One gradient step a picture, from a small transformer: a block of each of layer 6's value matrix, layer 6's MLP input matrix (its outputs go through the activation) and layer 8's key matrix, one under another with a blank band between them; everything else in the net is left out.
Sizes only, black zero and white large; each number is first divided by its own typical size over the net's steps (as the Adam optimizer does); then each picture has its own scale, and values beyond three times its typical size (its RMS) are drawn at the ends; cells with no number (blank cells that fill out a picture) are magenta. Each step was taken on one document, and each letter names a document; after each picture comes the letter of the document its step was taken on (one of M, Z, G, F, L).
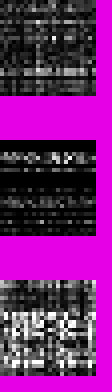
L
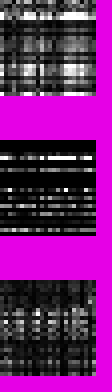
L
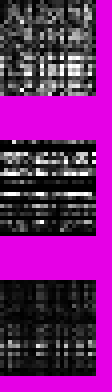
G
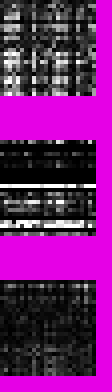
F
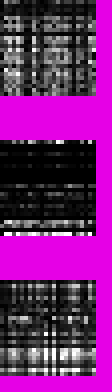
F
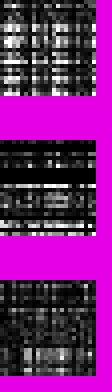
F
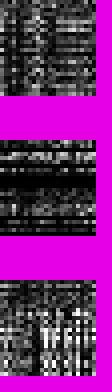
G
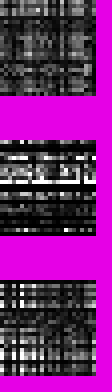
G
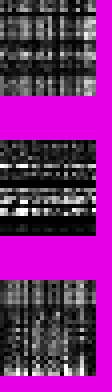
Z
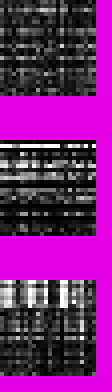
Z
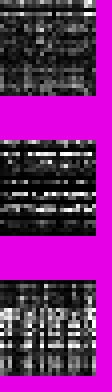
G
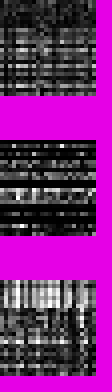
Z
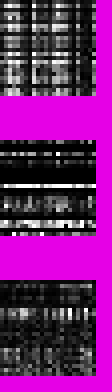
F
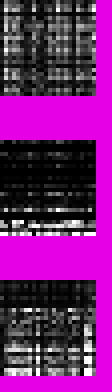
F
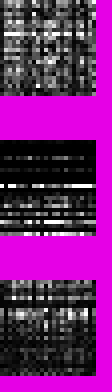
F
